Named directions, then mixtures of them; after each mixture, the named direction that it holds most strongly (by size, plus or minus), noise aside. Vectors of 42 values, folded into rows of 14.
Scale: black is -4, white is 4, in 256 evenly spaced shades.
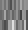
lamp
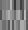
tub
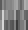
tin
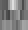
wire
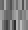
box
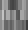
wire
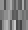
box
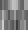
tin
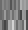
lamp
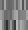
box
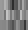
wire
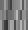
box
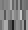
lamp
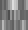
wire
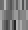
box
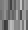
lamp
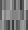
tub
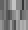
wire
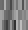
box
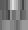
wire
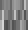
tin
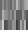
tin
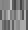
tub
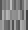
tub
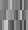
lamp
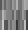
tin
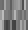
box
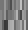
lamp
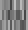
tub
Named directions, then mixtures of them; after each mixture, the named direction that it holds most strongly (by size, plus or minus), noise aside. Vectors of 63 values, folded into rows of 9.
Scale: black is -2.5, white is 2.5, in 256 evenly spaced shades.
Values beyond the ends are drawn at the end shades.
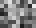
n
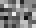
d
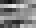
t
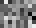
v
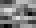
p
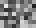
d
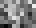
n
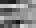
t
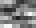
p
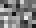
d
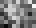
n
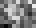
n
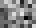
n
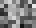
n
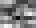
p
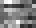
t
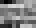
t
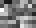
n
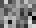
v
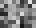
n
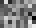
v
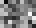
v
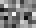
d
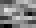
p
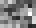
p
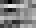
t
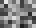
n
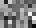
v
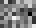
v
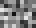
d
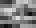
p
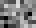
d
